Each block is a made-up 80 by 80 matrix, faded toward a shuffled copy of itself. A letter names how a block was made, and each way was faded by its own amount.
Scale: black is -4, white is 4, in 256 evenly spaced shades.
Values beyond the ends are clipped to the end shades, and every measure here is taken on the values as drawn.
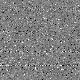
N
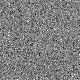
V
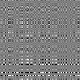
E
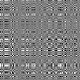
E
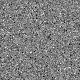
V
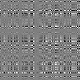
E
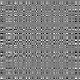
E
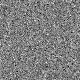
V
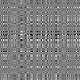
E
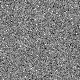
V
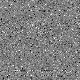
N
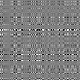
E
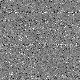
N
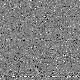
N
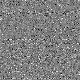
N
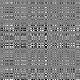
E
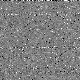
N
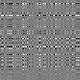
E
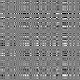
E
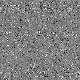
N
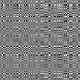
E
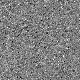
V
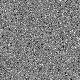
V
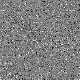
N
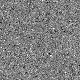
V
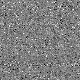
N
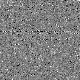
N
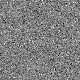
V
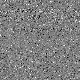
N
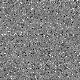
N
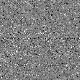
N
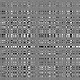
E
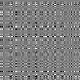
E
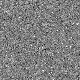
V
